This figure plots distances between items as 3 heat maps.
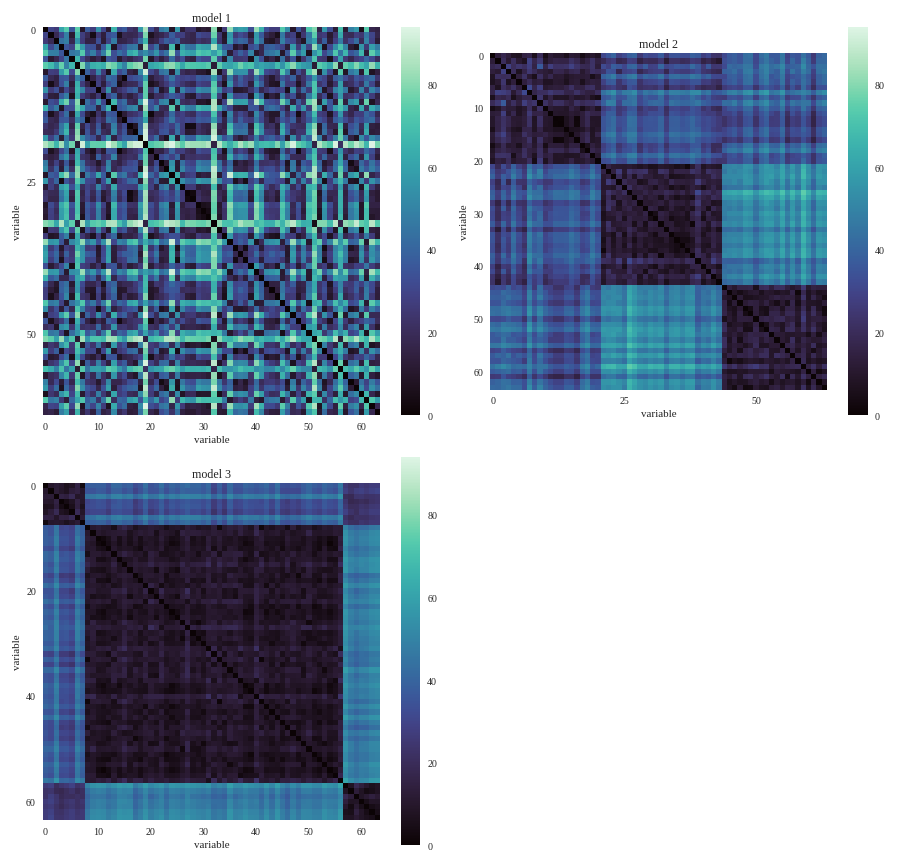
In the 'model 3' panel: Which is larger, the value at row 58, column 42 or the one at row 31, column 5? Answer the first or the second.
the first
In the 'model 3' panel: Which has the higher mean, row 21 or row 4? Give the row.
4
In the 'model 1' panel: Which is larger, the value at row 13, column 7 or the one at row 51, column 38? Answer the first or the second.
the second
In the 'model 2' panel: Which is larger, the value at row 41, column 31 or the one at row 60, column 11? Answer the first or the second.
the second
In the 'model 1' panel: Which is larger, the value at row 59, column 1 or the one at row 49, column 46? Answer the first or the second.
the second
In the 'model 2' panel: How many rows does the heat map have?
64
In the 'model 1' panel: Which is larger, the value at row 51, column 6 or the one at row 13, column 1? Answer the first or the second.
the second
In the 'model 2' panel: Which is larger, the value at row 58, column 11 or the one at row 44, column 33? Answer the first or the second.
the second
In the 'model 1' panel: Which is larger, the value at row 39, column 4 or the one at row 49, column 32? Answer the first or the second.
the second
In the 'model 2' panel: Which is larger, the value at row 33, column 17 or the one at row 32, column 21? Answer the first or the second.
the first
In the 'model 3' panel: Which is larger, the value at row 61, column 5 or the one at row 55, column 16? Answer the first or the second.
the first
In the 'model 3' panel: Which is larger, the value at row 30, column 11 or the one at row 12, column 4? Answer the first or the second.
the second
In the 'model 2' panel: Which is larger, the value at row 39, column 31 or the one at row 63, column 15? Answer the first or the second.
the second
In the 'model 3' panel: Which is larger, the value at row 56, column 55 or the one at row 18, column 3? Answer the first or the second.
the second
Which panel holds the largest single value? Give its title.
model 1
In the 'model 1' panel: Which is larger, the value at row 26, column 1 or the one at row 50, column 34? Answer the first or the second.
the second
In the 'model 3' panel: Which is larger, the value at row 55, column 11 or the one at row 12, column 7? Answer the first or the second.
the second
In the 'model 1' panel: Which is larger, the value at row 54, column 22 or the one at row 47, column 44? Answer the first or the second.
the second
